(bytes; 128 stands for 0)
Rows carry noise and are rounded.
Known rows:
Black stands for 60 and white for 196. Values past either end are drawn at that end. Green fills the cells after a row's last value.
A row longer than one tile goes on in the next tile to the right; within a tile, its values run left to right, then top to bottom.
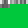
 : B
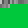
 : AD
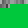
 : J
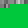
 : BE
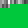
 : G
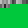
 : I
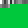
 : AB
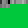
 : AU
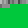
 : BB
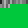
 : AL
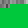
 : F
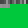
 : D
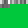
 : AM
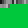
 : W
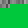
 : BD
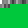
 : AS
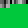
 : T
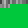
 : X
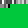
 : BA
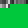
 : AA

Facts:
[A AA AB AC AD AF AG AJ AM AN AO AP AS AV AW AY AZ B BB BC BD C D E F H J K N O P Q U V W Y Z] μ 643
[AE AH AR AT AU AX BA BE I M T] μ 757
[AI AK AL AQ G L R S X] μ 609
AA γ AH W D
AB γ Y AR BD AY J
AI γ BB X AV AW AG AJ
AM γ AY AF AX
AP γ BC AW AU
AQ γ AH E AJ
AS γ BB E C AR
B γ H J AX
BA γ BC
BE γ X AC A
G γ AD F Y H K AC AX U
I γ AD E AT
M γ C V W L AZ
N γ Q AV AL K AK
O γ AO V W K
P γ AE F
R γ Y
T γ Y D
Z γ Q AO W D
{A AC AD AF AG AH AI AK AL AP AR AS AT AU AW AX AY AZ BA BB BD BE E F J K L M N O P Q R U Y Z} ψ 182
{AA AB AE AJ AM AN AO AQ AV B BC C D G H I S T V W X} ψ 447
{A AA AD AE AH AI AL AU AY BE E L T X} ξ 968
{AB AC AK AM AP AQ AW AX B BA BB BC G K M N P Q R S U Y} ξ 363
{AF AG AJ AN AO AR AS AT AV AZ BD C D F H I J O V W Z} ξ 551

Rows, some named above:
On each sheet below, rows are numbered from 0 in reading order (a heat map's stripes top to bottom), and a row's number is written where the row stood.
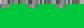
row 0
BB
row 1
V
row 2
V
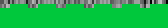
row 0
AH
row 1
AT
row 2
AJ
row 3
AT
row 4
Q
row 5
T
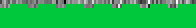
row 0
X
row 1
AN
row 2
AU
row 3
P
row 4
M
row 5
O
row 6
G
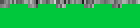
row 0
V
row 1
AW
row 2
AH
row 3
AY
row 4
H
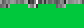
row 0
J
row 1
Z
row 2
AE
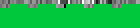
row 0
AN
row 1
C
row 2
AP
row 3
AQ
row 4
AZ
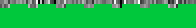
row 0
AR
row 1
R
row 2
N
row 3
A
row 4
BC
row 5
AO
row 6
Z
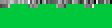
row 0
AX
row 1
E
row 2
AI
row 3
Y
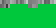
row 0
H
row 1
K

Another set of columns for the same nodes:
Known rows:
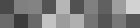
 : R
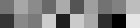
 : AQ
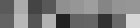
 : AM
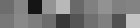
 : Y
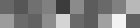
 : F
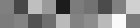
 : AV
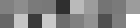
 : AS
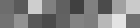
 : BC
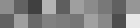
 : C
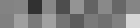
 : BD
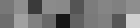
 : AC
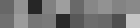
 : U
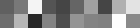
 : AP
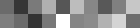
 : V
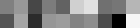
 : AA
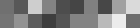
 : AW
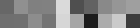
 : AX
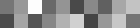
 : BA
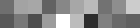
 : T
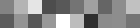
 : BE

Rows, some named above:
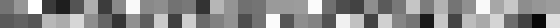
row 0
AI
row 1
AS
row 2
AU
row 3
M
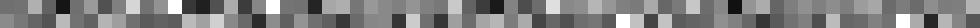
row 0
A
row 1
AI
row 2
K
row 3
X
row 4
AH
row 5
Y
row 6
AE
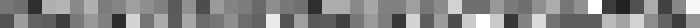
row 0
Q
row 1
AN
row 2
Q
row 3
I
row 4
AI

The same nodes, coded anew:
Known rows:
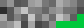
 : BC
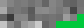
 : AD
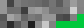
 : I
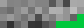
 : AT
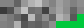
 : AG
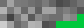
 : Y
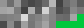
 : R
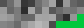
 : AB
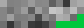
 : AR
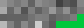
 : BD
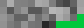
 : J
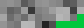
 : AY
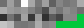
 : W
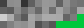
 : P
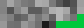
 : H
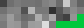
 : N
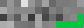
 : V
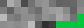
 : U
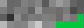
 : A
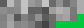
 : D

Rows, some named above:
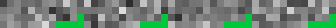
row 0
N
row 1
AU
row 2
A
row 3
AH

